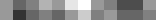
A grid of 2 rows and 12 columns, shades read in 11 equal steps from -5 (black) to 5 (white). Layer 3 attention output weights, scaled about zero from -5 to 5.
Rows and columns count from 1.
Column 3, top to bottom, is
0 -1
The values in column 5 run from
-1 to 1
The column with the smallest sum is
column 2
